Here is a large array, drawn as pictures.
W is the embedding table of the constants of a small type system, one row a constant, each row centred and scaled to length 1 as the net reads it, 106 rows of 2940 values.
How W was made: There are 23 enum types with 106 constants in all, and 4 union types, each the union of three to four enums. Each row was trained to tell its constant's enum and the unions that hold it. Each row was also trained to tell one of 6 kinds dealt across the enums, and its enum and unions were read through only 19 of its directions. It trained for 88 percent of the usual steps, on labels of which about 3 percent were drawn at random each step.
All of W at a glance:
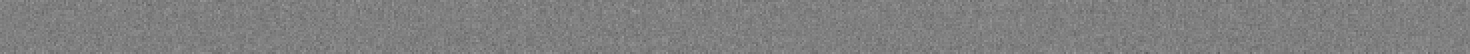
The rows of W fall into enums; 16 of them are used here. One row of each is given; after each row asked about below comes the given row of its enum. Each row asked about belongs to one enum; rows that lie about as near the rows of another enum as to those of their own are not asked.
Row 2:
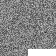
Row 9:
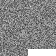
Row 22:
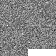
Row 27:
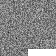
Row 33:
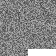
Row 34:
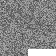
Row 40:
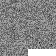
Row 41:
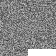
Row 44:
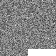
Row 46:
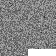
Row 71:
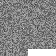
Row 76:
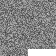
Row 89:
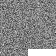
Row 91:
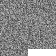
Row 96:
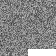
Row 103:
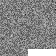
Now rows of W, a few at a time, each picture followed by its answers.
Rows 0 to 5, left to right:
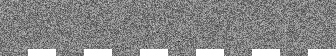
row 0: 9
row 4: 33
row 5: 9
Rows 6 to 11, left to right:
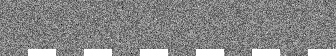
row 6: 40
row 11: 76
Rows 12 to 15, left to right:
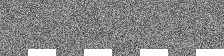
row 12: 34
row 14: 44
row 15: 40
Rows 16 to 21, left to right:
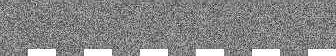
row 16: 71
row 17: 44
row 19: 71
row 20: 96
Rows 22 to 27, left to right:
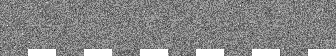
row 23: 27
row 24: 76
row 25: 46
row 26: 33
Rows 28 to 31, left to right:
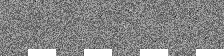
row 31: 76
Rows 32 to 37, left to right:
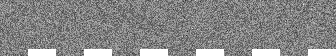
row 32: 2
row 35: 27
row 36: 34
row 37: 41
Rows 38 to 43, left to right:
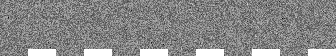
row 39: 41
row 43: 34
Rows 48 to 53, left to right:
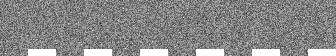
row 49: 96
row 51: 40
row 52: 41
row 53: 40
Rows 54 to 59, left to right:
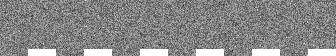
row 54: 91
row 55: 9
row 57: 103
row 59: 27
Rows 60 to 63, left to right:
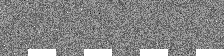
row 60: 2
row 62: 44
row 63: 71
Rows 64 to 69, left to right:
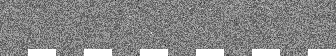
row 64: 71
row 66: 44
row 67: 9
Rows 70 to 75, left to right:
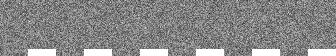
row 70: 2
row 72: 9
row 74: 76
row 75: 76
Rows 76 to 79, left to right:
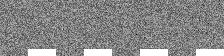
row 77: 71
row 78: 103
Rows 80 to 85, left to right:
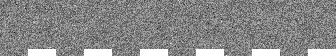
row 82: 27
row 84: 103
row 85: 71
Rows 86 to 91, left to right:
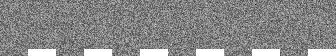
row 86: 34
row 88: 103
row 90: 76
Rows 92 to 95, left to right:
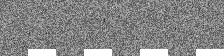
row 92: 91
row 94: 41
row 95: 46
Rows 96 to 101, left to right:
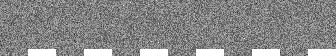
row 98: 41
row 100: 9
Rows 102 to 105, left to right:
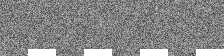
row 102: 96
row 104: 103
